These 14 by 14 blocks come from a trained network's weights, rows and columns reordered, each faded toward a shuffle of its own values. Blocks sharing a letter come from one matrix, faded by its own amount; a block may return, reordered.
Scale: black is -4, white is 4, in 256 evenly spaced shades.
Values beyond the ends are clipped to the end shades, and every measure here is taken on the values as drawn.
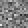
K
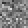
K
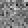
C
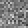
K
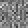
K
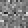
C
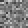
K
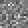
C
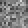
C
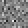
C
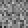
K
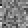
K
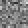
K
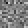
K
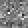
C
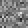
K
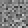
K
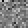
C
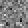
C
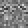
K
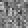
K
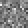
C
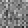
K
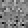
C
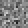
C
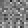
K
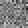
K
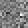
K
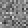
K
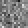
C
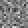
K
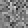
K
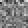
K
